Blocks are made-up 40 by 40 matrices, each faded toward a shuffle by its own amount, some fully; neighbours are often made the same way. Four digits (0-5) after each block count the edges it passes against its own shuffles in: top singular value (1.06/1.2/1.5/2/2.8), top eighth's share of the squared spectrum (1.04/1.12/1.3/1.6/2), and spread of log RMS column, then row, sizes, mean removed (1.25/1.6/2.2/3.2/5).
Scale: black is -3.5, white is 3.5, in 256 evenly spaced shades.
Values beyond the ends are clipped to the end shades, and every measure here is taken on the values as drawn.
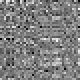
4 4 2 2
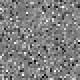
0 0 0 0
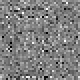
3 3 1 2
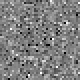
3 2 0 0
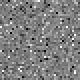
0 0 0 0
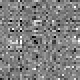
4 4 2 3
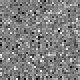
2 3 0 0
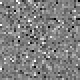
1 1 0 0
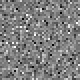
0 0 0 0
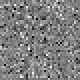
3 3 1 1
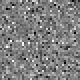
0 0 0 0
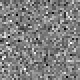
0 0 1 0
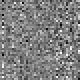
1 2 3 0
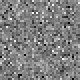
0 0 1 0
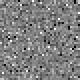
0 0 0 0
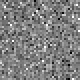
1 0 0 0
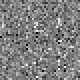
1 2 2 0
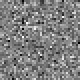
1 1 2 0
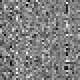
2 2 3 0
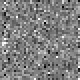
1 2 3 0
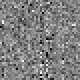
1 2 2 0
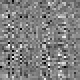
3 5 3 2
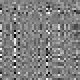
4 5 3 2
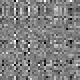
4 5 3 2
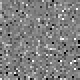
2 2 1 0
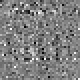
3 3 0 2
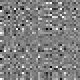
4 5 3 3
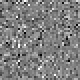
3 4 2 2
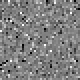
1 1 0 0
